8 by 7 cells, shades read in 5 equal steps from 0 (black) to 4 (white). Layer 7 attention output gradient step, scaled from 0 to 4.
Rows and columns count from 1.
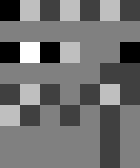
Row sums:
12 14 11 12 12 12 13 13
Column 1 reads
0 2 0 2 1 3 2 2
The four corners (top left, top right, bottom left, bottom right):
0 1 2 2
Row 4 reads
2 2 2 2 2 1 1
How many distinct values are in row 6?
3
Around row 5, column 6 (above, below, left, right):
1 1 1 1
